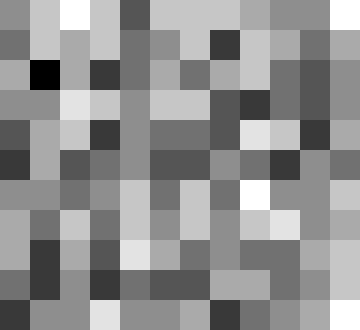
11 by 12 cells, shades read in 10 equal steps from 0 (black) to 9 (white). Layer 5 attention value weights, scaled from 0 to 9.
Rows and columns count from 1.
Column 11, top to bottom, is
5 4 3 3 2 5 5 5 6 5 6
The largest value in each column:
6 7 9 8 8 7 7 7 9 8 6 9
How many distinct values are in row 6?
5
